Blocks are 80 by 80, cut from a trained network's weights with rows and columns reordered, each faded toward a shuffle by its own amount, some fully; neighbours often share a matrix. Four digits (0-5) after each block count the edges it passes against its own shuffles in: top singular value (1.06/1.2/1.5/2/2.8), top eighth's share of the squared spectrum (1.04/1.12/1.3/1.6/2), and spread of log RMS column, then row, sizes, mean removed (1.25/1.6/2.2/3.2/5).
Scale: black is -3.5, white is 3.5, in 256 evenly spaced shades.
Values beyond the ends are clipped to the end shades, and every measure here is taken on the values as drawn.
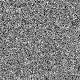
2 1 0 0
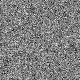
0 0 0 0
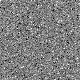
0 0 0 0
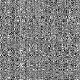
3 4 2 3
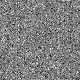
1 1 0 0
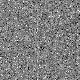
1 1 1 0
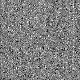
2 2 0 1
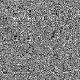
3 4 2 2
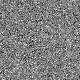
1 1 0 0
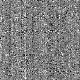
3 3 1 2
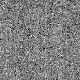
1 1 0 0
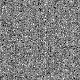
1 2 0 0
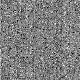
2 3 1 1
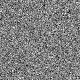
1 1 0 0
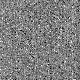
2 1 0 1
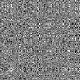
4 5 3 3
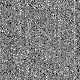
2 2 1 1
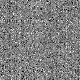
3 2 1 1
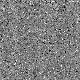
1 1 0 0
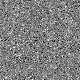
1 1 0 1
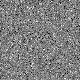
0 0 0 0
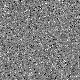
0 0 0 0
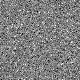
0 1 0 0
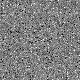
0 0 0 0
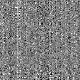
3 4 2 3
